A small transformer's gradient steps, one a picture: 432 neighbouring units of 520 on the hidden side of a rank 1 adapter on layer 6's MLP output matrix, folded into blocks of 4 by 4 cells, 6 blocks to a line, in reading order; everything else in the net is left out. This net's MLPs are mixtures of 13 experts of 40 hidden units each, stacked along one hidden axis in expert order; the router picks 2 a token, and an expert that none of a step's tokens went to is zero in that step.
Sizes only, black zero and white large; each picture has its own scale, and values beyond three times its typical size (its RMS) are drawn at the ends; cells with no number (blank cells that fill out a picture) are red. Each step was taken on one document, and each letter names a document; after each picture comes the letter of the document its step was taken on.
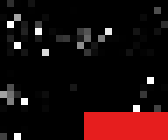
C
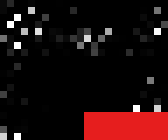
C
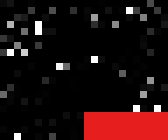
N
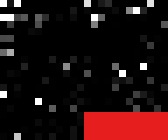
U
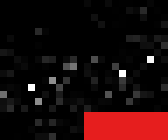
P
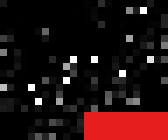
P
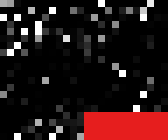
N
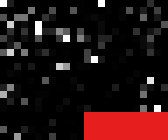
N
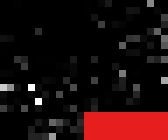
P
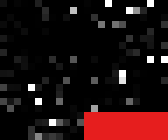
P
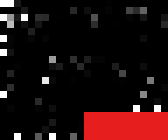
U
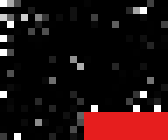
U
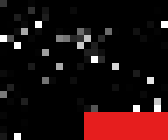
C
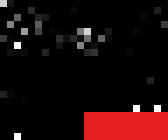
C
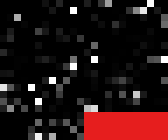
P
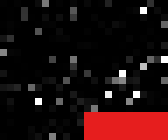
P
